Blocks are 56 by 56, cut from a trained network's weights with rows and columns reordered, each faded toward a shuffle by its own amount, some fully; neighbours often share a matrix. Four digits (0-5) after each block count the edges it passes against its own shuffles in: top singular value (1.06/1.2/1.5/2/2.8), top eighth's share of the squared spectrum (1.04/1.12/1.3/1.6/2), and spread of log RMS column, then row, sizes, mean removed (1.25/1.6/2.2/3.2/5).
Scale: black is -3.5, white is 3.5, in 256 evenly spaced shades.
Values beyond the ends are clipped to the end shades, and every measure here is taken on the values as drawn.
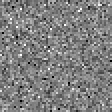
0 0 0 0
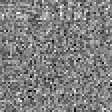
2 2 0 1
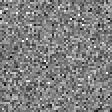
0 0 0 0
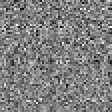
3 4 1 2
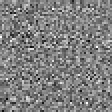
3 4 1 2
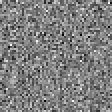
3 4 1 1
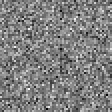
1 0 0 0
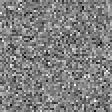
1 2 0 0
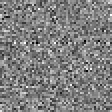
3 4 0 2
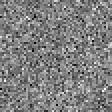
0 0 0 0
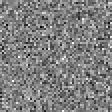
2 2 1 1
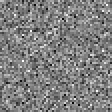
0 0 0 0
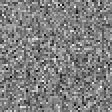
1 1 0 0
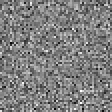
3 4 1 2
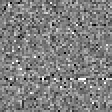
2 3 0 1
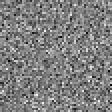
1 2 0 0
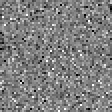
0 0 0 0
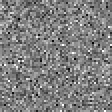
0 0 0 0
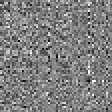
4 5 3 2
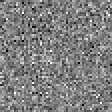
3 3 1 0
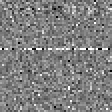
3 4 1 2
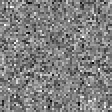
2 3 1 0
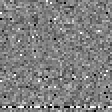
3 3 0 2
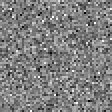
2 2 0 0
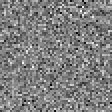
2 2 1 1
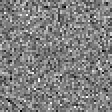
0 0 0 0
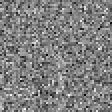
2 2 0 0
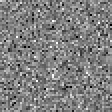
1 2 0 0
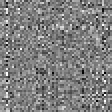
3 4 3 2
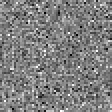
2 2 1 0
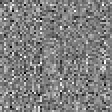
3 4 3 2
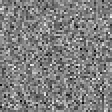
2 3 0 1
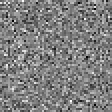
3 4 1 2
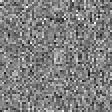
3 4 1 1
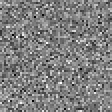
1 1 0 0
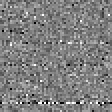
3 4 0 2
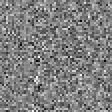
3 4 2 2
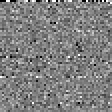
3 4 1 2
